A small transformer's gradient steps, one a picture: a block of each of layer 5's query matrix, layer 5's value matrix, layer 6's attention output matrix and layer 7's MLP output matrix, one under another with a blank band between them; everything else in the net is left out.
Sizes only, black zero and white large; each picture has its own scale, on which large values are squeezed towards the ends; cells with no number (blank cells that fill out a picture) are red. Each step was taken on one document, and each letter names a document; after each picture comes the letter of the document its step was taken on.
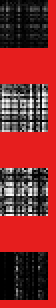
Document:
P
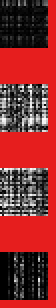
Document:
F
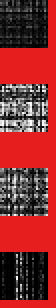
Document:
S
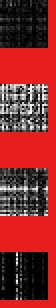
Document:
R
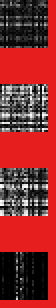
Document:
S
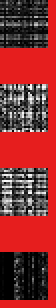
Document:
P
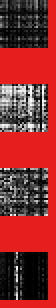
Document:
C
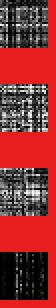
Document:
R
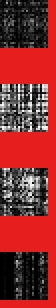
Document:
P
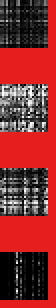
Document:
C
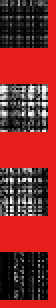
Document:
F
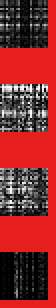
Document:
R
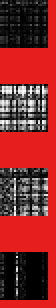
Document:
R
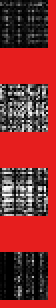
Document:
P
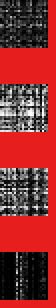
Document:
R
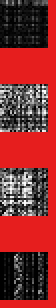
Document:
F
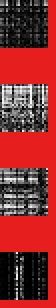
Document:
C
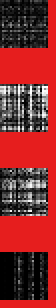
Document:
P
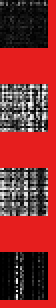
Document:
C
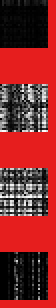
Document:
F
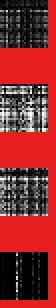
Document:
S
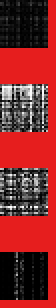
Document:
C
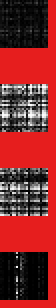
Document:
C
